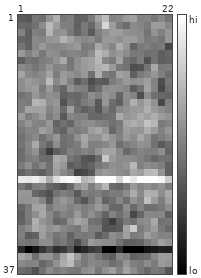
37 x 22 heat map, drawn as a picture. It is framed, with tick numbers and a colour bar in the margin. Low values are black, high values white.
Ninth with the highest average: middle right. Average level on the scale: 50%. Odd lines: rows 24 and 34. Histogram: heavy tails on both sides. Slope: none. Grain: streaks across.
